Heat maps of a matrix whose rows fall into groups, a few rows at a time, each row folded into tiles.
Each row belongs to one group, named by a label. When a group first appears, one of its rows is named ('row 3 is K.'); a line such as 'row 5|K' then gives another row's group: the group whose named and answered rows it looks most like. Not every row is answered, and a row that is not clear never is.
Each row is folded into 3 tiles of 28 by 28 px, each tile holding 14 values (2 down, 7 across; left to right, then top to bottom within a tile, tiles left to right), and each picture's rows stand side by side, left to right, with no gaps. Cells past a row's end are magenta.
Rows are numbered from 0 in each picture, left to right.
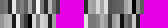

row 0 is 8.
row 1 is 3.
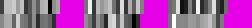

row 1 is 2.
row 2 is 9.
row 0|3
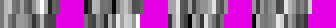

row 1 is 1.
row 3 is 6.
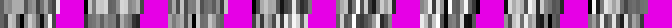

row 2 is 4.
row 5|9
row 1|2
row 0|3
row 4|9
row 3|1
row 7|2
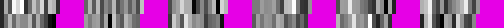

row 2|3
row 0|2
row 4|3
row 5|6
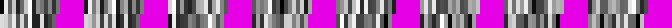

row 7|9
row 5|8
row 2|8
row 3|1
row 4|9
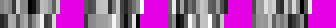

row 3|3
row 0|1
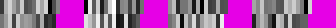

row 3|6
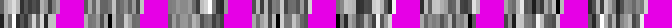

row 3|4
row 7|1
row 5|2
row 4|1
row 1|4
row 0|1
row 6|1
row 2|6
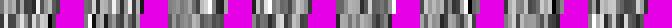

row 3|2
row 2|6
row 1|9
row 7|2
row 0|8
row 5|3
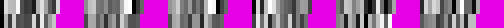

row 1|6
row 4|1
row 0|1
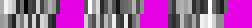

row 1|4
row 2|1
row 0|8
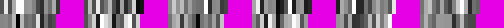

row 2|8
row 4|1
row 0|2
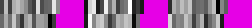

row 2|3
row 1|9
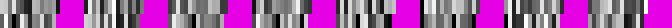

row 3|9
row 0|8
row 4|2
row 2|9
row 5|2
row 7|3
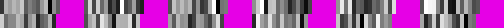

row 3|9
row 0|3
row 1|8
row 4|4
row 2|3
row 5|4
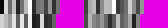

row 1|9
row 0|4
